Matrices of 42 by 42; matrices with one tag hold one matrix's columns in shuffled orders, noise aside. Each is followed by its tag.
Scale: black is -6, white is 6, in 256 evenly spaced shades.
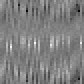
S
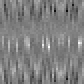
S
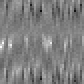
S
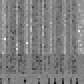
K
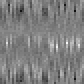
S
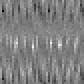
S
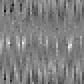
S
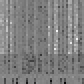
K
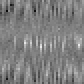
S
